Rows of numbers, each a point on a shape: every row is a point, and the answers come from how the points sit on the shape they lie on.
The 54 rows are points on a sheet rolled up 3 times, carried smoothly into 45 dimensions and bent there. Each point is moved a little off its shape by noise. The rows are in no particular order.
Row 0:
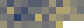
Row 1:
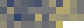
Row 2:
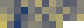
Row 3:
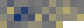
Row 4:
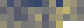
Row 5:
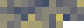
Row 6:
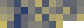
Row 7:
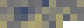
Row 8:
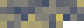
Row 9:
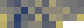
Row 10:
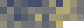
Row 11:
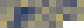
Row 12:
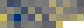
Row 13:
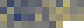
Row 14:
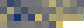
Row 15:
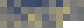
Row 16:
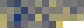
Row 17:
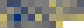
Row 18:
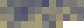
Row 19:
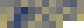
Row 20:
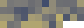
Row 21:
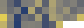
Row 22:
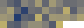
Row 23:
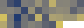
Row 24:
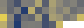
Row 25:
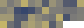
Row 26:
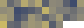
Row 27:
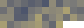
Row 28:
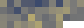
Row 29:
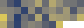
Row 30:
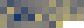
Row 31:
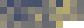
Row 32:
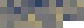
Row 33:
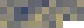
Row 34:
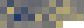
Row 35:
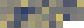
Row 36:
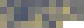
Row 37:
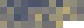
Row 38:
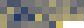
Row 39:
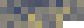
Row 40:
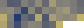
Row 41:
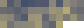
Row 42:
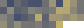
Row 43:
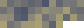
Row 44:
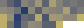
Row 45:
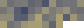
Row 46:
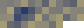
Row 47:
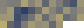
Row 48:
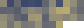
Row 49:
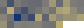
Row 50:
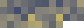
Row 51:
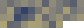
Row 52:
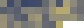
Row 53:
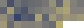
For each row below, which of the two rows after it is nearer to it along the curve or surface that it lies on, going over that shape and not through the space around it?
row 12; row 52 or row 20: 52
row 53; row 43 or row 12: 43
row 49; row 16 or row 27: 16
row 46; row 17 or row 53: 53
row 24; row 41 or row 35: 35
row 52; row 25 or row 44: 25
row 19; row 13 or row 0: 0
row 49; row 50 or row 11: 11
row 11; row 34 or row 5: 34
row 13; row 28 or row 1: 1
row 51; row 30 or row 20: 20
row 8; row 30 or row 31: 31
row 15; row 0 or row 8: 8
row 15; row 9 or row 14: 14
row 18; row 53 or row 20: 20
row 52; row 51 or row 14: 14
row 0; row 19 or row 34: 34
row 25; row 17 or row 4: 4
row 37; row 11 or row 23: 11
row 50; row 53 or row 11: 53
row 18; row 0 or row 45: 45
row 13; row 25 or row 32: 32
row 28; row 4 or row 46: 4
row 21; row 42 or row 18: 42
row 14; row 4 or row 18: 4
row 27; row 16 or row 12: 16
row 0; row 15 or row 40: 40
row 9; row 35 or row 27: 35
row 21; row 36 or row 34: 34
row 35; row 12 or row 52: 52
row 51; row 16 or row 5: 16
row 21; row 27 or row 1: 1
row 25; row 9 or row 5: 5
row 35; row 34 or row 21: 34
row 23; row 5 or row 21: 21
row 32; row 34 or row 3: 34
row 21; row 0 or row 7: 0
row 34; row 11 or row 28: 11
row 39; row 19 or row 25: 25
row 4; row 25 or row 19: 25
